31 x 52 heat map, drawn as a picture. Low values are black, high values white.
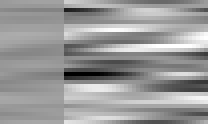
The grain runs across in streaks. No overall slope runs across the table. The centre is the ninth with the lowest average. A vertical seam about 30% of the way across splits the table, and the left part is calmer. The bottom left is the calmest part.
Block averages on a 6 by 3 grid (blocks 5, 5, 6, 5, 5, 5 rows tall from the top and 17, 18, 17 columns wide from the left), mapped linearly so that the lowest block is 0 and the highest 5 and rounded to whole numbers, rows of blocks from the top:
333 / 344 / 324 / 202 / 353 / 342
